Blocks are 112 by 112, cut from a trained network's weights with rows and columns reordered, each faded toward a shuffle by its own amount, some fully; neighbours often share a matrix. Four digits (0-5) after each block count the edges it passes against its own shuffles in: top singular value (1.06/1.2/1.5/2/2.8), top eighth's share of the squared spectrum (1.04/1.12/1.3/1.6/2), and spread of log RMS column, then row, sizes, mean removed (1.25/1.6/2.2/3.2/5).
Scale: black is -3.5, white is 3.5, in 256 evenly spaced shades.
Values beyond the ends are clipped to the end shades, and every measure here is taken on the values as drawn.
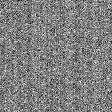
2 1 0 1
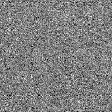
3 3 1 2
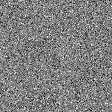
1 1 0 0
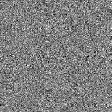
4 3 1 2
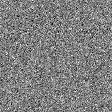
2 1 0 0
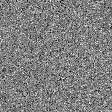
0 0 0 0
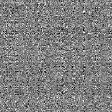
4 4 3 2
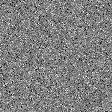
0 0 0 0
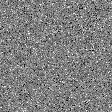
0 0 0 0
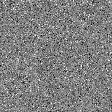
0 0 0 0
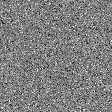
0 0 0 0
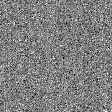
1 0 0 0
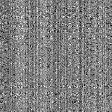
4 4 1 3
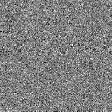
3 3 0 2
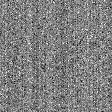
3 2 0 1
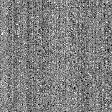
3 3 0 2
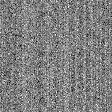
3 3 0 2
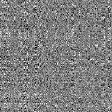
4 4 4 2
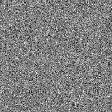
3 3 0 1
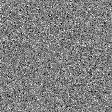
2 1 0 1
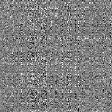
3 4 4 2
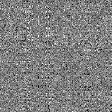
3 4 3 1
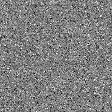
2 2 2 0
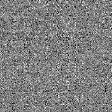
3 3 3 1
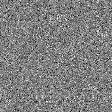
2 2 1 1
